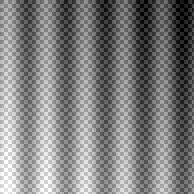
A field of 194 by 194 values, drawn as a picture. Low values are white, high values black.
Slope: up to the top right. Mirror symmetry: none. Stripes: upright, repeating 5 times. Histogram: bell-shaped.
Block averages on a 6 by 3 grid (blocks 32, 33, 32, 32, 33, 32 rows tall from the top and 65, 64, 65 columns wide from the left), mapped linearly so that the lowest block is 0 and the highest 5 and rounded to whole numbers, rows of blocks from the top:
3 4 5
2 3 4
2 3 4
1 2 3
1 2 3
0 1 2
